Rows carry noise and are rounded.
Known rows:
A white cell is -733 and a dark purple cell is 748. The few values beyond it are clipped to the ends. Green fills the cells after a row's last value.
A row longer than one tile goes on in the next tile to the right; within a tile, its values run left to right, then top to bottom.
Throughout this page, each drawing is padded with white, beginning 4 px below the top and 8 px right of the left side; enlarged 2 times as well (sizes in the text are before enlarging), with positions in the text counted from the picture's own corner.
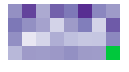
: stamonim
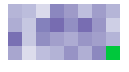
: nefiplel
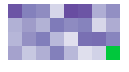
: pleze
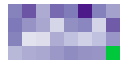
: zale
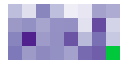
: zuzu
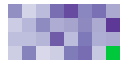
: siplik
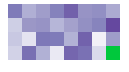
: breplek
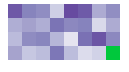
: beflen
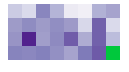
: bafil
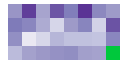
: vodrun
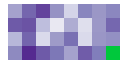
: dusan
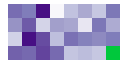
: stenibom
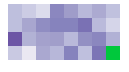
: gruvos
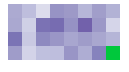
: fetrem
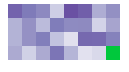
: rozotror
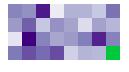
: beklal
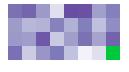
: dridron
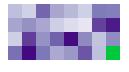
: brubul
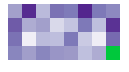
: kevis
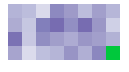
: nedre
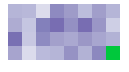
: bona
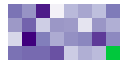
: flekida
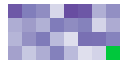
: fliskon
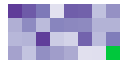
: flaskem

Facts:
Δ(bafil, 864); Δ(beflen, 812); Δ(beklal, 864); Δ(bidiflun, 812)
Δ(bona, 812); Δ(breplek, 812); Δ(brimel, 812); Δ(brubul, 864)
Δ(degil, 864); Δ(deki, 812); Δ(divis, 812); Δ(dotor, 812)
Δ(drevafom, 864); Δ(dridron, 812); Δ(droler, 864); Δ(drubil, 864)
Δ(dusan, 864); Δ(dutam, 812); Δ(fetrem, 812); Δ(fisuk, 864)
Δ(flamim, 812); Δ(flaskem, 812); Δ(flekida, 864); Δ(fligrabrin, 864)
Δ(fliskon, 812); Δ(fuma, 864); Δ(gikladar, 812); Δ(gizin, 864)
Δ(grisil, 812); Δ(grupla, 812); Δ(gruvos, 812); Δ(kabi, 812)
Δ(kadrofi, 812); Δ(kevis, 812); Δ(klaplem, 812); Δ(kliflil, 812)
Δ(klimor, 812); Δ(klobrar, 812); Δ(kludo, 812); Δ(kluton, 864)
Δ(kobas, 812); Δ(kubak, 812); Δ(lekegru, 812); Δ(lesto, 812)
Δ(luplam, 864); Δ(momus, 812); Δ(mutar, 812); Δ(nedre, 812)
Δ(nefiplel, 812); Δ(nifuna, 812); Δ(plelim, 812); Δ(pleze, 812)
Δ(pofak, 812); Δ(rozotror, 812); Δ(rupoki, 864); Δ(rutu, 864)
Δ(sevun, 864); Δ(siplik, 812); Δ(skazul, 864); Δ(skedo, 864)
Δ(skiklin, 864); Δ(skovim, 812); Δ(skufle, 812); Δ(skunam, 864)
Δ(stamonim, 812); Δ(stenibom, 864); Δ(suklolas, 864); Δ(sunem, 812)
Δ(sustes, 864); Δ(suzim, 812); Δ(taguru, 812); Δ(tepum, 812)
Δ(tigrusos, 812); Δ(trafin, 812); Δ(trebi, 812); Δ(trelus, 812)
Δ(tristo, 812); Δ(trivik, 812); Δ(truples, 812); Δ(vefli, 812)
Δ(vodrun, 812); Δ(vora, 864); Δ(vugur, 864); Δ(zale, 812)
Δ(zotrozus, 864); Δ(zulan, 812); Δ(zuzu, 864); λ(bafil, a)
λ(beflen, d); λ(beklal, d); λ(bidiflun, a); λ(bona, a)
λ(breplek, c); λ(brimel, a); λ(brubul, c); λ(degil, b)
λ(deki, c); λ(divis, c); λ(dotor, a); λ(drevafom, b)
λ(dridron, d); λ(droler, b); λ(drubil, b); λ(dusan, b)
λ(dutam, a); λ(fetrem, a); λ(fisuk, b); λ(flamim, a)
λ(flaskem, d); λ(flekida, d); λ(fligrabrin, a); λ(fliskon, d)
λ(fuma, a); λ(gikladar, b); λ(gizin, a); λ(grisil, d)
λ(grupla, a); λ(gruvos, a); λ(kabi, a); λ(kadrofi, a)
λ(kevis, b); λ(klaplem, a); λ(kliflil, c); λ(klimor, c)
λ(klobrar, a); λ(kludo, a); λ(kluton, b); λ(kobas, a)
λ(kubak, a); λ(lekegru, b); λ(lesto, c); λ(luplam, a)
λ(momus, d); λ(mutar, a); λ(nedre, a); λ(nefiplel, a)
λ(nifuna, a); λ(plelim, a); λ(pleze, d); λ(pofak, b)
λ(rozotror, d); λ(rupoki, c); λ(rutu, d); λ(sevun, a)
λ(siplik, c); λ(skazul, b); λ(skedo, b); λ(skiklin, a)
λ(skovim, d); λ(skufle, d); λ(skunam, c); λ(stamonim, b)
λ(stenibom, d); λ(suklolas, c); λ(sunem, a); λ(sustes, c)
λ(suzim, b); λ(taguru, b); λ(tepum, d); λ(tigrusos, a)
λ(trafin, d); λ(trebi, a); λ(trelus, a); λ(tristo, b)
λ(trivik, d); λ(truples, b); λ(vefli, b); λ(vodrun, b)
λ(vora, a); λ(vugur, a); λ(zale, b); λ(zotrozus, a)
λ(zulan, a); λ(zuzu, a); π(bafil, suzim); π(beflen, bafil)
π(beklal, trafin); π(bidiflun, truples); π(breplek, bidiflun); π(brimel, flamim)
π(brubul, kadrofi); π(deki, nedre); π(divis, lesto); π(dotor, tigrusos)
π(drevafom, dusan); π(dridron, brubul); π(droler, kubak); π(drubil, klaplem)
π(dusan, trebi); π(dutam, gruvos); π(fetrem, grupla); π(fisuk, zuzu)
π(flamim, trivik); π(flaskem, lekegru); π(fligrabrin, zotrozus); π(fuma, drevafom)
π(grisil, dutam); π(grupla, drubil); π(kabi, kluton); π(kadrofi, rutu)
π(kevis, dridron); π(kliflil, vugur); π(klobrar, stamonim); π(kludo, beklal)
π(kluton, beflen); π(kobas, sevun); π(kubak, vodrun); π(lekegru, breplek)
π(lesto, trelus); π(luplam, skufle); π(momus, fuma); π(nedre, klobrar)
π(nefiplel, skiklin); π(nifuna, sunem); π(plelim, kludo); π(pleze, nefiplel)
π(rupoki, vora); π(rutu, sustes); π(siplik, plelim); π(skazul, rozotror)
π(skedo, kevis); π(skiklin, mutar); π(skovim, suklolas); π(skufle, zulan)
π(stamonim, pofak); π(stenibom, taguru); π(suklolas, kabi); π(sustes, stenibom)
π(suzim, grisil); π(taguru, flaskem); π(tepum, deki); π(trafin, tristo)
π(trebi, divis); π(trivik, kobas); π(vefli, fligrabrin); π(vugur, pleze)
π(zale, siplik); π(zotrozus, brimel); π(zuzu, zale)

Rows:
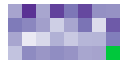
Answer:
tristo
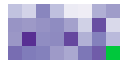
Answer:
luplam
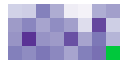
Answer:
vora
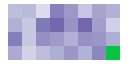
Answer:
kludo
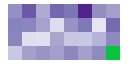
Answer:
suzim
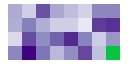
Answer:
sustes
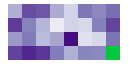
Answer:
skedo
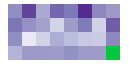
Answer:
gikladar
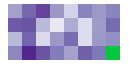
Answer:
drevafom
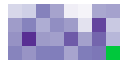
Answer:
sevun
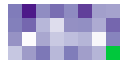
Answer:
truples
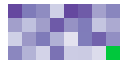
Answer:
skovim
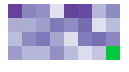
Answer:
momus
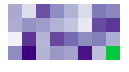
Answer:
suklolas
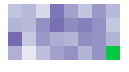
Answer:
trelus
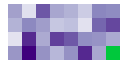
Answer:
rupoki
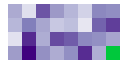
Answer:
skunam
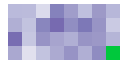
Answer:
kobas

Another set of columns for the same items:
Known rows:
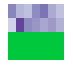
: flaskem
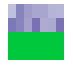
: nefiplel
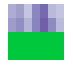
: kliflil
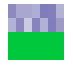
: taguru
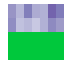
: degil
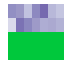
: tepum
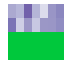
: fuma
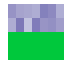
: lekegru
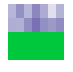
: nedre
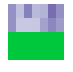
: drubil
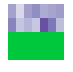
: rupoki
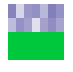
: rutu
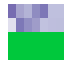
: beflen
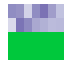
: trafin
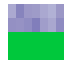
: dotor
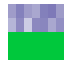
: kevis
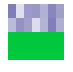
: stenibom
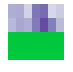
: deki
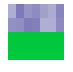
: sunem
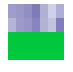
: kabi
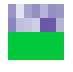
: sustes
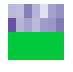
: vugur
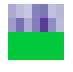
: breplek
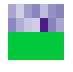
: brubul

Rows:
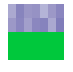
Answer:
kadrofi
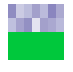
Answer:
beklal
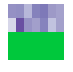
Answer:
dridron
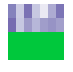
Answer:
bafil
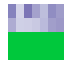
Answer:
kluton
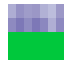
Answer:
bidiflun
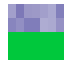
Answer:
gruvos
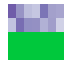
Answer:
grisil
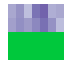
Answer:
klimor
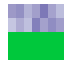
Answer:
stamonim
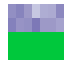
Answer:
dutam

